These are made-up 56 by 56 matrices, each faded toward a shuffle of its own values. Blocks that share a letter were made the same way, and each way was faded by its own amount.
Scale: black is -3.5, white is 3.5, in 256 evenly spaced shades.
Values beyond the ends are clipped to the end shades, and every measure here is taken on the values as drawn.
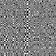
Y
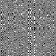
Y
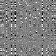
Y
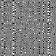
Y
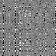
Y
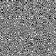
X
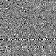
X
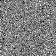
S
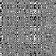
Y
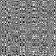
Y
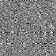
X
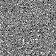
S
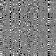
Y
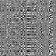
Y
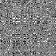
X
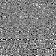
X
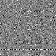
X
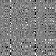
Y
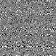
X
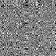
X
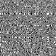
X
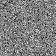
S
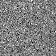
S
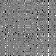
Y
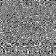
X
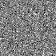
S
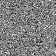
S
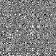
X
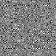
X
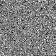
S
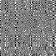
Y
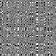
Y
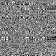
X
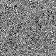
S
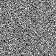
S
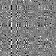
Y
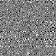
X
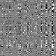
Y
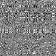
X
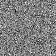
S
